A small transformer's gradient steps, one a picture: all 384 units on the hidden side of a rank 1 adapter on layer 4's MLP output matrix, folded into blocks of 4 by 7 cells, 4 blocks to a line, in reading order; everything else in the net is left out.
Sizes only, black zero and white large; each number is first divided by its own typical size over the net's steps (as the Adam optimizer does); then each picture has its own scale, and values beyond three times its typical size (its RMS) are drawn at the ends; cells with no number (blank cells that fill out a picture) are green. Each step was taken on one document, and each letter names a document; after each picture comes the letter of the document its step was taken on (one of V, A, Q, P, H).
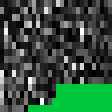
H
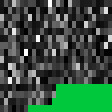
H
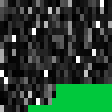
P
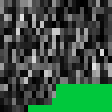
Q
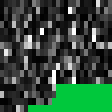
H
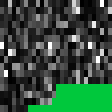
Q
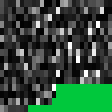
P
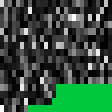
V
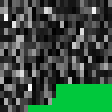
H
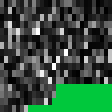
Q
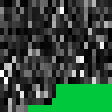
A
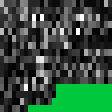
V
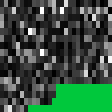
A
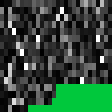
A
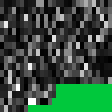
A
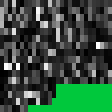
H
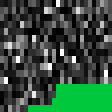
H
